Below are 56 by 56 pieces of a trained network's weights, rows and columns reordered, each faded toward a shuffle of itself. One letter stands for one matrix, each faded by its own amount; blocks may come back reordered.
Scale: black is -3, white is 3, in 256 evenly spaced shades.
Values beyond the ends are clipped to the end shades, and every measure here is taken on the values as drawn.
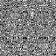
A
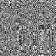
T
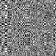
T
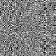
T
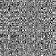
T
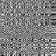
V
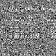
A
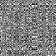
T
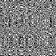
T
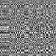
V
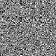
A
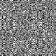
T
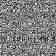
A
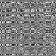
V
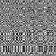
V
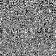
A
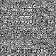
A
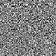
A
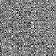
T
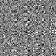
T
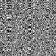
T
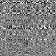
V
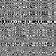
V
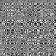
V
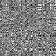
T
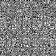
A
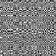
V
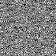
A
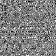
A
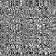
T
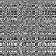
V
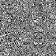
A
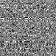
A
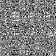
A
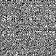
A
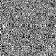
A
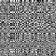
V
